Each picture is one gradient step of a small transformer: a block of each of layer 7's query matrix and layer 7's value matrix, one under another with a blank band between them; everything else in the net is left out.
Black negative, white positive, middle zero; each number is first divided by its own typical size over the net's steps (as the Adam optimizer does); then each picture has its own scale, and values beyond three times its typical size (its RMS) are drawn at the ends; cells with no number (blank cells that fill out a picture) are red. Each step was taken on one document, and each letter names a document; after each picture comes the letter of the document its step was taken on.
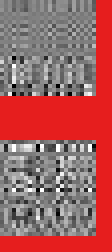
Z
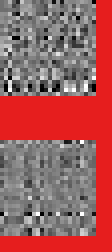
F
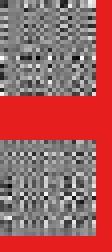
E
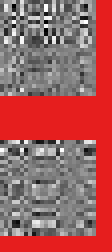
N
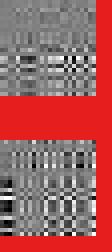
E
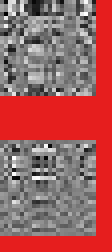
N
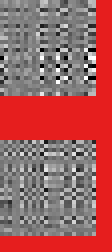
E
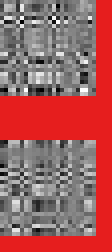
N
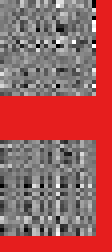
F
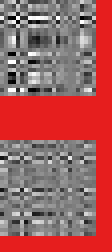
N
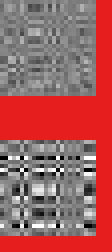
N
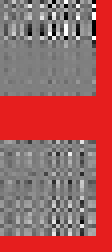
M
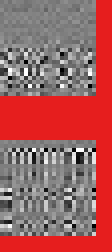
E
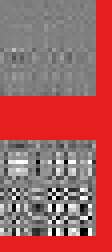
Z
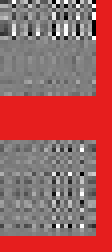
M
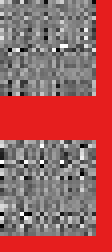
F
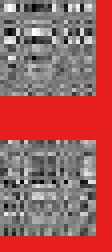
N
